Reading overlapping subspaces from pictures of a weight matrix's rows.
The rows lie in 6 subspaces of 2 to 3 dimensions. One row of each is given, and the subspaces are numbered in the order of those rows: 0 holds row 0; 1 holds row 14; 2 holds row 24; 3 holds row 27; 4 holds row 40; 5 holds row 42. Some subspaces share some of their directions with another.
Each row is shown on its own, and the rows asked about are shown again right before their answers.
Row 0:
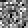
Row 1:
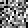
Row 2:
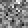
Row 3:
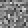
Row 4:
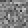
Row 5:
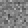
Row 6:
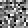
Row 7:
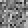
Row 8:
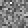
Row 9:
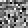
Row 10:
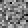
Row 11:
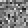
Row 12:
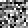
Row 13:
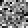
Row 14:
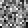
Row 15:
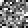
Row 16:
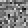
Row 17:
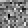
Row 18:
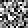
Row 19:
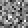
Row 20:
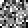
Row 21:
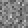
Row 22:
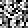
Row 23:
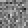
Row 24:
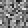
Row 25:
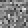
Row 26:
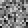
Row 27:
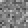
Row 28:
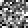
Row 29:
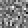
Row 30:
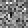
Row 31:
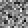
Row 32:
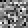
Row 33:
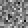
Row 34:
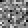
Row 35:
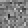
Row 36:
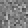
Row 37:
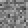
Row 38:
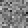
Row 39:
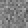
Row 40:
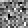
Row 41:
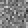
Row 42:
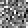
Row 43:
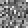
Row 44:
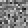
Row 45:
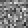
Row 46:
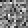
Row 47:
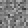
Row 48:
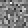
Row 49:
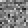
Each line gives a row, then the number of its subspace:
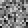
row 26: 1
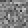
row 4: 2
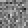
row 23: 0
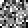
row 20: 1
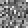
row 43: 5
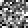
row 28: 1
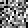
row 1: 5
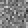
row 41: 5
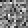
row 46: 5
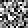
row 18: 4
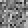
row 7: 1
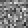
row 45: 5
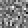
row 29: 5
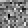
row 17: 4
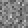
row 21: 0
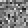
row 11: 5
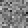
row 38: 3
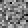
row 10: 3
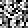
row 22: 2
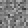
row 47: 2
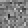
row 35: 4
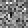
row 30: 0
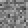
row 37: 3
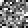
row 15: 1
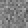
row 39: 5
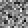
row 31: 0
